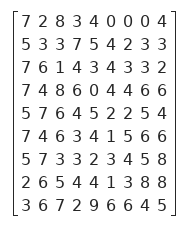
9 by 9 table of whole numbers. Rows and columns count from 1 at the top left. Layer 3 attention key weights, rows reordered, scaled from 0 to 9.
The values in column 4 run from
2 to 7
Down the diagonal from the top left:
7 3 1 6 5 1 4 8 5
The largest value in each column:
7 7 8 7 9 6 6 8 8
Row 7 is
5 7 3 3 2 3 4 5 8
